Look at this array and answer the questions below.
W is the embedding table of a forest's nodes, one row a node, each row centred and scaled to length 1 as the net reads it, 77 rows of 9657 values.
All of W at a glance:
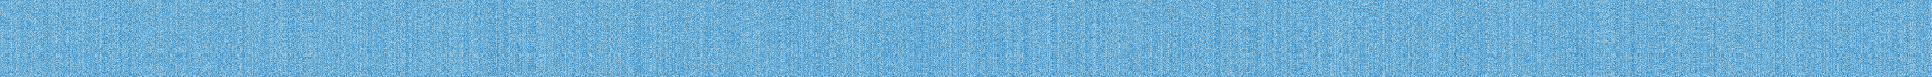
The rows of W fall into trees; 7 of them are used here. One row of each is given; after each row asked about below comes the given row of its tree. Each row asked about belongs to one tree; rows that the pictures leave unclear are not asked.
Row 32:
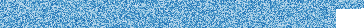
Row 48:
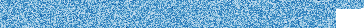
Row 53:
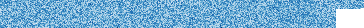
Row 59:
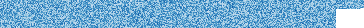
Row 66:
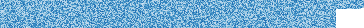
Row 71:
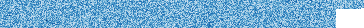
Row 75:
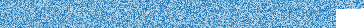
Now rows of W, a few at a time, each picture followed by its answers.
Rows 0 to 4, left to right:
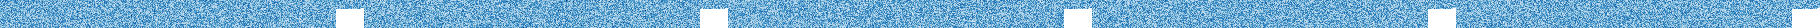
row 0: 75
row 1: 32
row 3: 66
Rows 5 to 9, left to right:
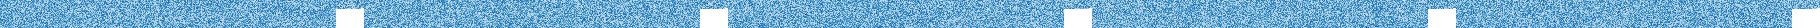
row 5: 75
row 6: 53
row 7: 66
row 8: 59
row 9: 71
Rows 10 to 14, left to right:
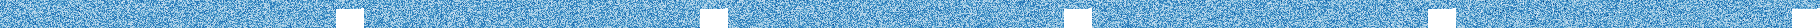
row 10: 32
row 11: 71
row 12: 48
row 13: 66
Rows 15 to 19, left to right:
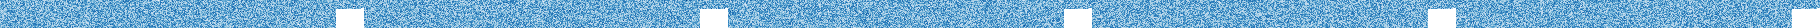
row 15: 66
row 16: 32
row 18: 53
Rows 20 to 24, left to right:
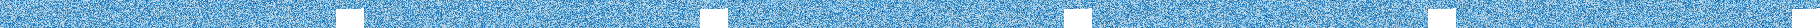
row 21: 71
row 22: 75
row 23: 53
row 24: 59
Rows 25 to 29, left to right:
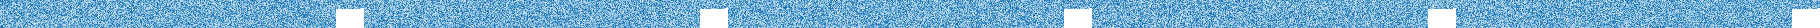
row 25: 53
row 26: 66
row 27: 59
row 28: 71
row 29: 59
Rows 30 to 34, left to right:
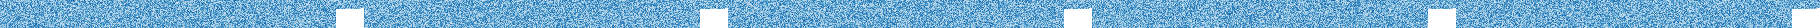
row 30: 66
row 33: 59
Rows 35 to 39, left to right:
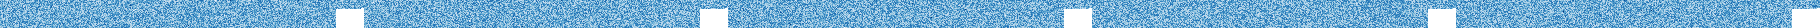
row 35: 32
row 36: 66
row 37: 75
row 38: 53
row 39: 53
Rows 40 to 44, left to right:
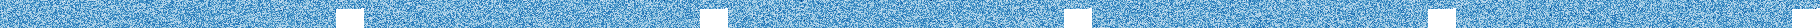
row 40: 32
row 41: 32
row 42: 66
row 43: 53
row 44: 59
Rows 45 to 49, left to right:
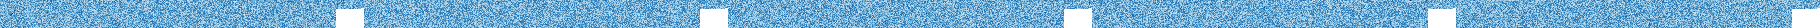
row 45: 53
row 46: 59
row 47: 59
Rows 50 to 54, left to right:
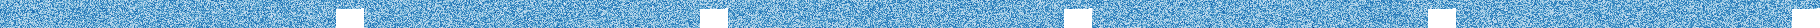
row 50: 59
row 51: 66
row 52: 59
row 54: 53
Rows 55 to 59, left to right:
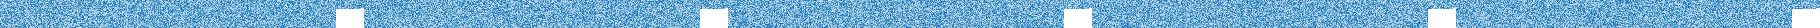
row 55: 53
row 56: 53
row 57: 71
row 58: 66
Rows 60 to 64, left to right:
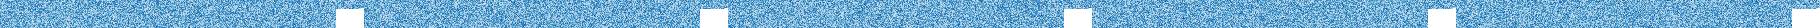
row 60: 53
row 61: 59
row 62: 53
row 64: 48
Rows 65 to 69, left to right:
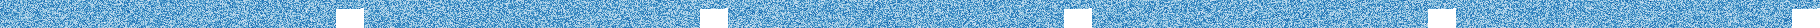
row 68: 66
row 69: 59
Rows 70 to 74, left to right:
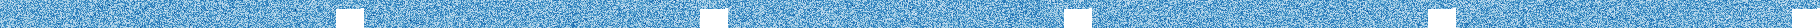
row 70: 59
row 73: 66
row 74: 66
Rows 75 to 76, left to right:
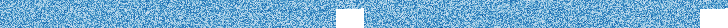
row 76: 32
